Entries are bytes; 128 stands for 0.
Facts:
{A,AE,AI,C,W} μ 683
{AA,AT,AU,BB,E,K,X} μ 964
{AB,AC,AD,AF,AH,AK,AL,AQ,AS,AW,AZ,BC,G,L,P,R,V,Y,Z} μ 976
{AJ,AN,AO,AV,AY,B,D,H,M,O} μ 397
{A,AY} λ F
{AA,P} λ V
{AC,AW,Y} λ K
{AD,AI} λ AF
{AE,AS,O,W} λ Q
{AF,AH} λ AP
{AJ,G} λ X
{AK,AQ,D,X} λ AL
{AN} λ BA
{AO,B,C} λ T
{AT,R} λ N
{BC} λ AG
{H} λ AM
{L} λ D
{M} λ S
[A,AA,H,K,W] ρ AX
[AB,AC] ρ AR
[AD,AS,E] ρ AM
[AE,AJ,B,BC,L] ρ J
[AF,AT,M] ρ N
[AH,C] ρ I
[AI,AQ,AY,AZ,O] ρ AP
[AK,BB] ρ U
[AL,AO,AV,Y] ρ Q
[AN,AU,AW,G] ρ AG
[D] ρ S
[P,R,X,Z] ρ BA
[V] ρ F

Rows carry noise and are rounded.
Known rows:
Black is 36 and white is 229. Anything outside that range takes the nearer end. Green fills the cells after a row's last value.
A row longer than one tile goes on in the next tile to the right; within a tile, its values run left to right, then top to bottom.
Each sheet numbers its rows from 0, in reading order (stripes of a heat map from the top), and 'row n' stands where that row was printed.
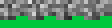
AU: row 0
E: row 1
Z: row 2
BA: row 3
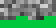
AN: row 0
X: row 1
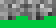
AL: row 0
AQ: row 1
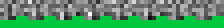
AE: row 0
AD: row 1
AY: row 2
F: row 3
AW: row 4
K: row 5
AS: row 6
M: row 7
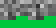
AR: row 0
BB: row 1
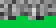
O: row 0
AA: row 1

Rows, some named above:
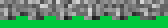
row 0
H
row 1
X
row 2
Y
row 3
AA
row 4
H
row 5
G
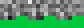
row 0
AH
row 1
AD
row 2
T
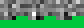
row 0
BC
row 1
A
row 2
AC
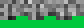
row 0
W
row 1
AZ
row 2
AF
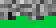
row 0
AC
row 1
O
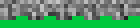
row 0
M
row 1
AP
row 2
AI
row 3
C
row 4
B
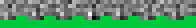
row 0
AO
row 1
AJ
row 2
AG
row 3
A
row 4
H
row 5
Q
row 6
L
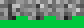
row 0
R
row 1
AK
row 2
D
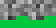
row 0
AV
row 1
AO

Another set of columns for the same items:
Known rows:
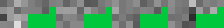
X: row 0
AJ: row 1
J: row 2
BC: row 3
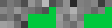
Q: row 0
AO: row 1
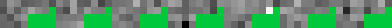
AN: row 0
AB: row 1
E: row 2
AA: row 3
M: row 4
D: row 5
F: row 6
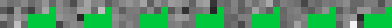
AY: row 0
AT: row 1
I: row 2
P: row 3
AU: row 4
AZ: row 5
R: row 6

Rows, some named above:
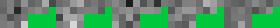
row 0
AW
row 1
X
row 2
B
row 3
AF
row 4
AZ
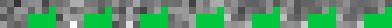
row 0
T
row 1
X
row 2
AY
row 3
AK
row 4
Y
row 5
Y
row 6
Y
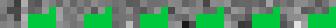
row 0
K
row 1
AV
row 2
AZ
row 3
W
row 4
AE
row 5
AQ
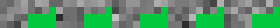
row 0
AF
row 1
AG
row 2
AH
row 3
H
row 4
G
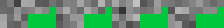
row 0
C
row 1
G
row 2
A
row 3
AS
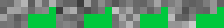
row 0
AD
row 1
O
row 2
AL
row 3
Y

